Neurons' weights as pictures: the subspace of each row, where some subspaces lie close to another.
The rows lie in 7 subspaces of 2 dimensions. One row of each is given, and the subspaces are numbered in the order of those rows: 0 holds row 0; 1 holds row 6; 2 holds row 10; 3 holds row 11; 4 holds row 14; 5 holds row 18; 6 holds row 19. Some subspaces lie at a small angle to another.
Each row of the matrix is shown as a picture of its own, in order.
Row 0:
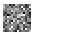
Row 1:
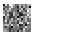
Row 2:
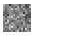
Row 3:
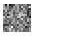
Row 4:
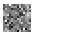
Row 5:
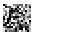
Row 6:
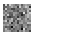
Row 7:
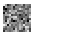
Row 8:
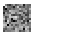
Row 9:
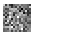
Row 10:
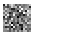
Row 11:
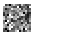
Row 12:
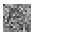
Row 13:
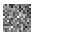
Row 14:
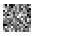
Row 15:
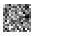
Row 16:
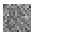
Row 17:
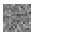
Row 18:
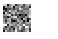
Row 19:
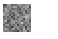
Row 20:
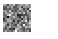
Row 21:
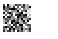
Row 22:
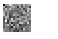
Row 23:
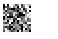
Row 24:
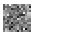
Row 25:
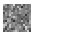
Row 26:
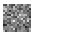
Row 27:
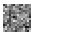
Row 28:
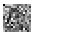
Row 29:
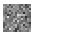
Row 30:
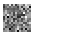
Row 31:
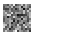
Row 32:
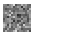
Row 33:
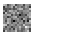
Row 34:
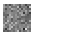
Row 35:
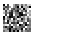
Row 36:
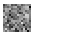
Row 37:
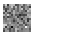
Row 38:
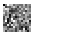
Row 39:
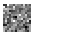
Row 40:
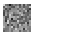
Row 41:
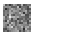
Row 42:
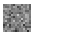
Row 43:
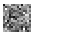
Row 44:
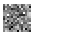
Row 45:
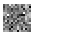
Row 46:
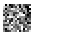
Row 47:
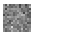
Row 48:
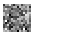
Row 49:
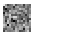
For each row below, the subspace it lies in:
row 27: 1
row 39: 2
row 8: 5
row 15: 6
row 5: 2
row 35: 4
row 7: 5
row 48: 3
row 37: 4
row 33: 5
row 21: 2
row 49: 5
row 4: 3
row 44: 3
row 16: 6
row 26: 5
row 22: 4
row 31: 0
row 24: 3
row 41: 1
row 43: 1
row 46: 1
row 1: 4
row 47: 1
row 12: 2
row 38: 2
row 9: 2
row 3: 4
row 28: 2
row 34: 3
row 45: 0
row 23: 1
